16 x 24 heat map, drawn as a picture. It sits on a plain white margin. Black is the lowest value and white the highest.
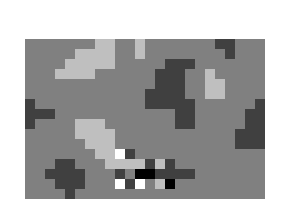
The halves do not mirror each other. The bottom right is the calmest part. An odd patch, rougher than its surroundings, sits in the bottom middle. The bottom middle is the roughest part.
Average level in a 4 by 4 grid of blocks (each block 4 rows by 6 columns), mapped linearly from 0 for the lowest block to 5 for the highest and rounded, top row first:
4 5 2 2
2 3 0 3
3 5 2 1
1 4 1 3
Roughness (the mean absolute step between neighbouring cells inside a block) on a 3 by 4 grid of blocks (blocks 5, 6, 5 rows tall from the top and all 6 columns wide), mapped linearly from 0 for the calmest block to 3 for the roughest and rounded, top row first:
1 1 1 1 / 1 0 1 1 / 1 3 2 0
